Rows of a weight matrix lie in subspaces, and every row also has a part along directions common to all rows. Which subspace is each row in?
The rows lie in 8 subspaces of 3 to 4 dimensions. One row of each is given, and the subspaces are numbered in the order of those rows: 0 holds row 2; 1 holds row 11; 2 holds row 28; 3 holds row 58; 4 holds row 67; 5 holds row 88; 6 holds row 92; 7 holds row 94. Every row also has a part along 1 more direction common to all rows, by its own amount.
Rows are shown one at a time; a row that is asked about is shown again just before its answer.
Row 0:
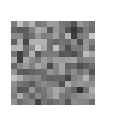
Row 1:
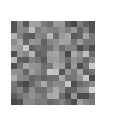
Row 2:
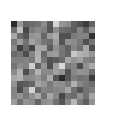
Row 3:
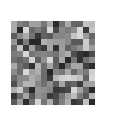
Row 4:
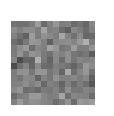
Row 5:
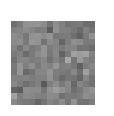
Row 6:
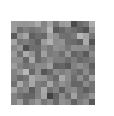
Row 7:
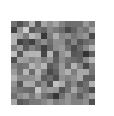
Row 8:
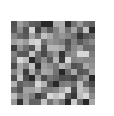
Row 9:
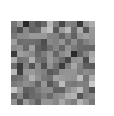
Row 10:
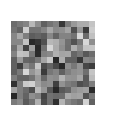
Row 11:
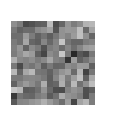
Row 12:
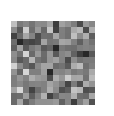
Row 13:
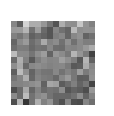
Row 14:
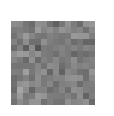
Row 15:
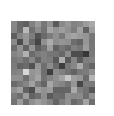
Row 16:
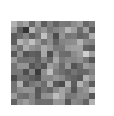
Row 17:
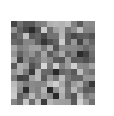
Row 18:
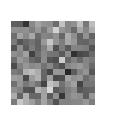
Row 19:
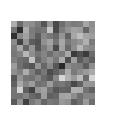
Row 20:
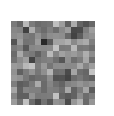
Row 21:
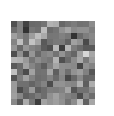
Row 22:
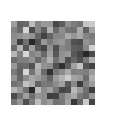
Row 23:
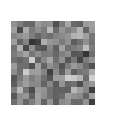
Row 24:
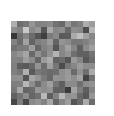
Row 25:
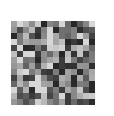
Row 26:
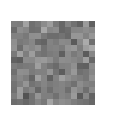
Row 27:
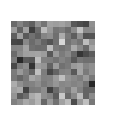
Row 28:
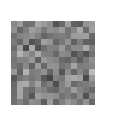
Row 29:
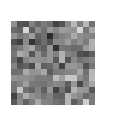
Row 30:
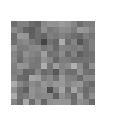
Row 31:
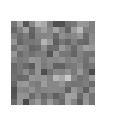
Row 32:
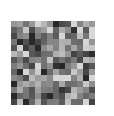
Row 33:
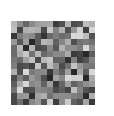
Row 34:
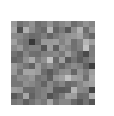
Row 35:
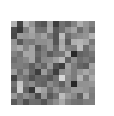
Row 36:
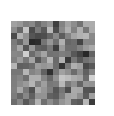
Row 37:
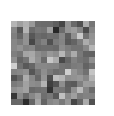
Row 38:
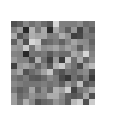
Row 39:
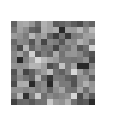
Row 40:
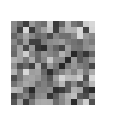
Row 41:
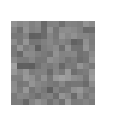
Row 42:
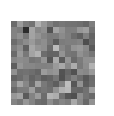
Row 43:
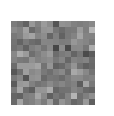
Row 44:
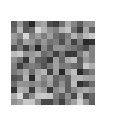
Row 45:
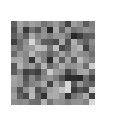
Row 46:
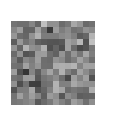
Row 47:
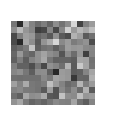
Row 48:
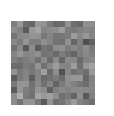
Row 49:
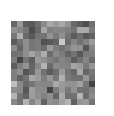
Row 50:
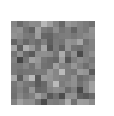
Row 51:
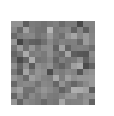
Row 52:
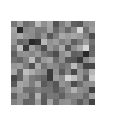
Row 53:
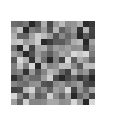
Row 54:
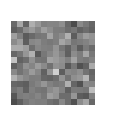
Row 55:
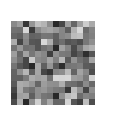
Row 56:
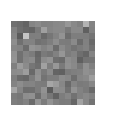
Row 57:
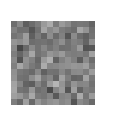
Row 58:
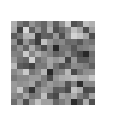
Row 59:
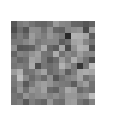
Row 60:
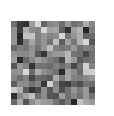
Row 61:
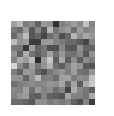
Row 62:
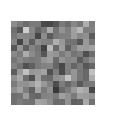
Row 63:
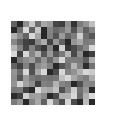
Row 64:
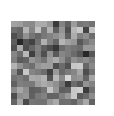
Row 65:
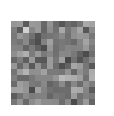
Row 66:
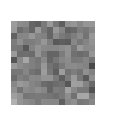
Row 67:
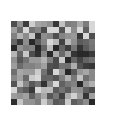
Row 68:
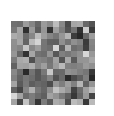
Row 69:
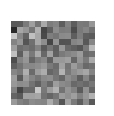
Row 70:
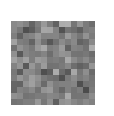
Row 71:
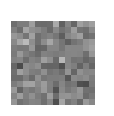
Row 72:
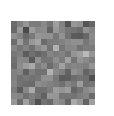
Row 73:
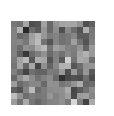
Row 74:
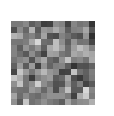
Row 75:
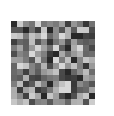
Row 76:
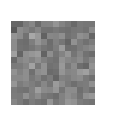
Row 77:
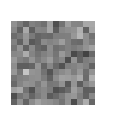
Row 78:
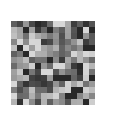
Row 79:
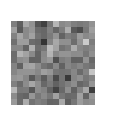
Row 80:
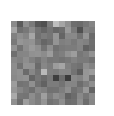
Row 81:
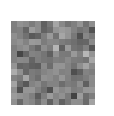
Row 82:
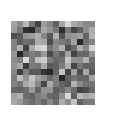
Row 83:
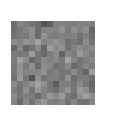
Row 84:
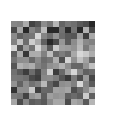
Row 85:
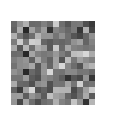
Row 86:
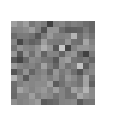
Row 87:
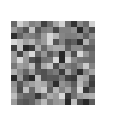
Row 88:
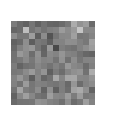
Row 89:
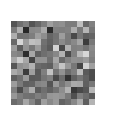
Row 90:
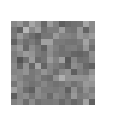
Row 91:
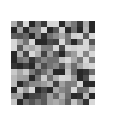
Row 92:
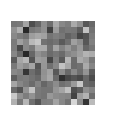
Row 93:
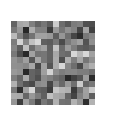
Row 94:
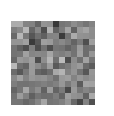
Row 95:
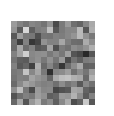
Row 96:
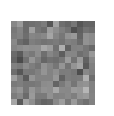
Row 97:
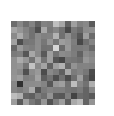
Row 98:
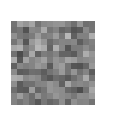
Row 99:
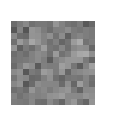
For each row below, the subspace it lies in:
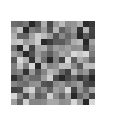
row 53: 6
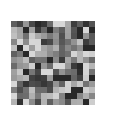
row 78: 3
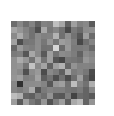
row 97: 0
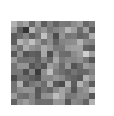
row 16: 0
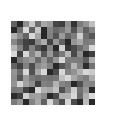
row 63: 0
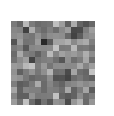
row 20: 3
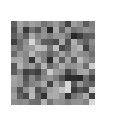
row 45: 2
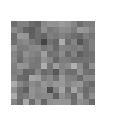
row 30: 7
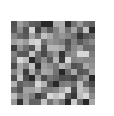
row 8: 5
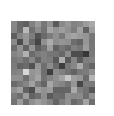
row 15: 4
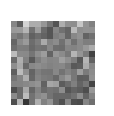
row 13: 1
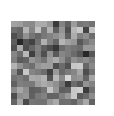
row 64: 3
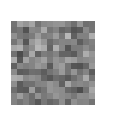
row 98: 6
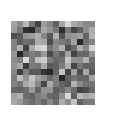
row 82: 6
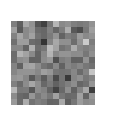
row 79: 3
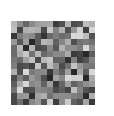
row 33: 2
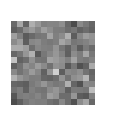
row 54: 6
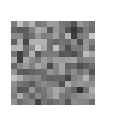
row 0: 6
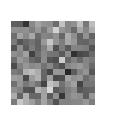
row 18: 4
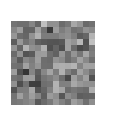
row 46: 5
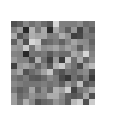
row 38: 7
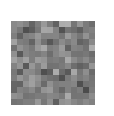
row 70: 6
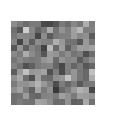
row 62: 5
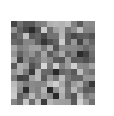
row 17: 7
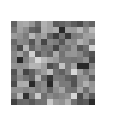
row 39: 4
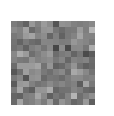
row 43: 4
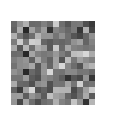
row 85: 4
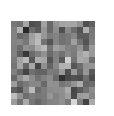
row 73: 6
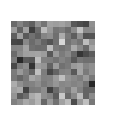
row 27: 7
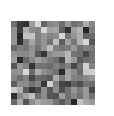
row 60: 7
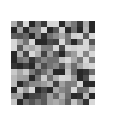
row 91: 4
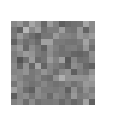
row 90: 6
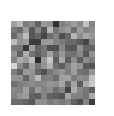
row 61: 7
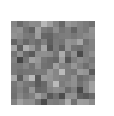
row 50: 5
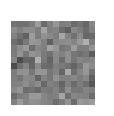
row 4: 7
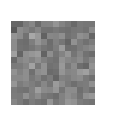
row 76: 0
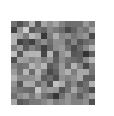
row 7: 0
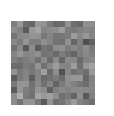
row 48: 2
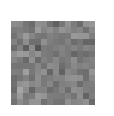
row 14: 2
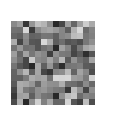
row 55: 3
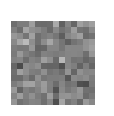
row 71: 3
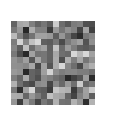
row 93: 4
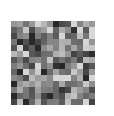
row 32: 3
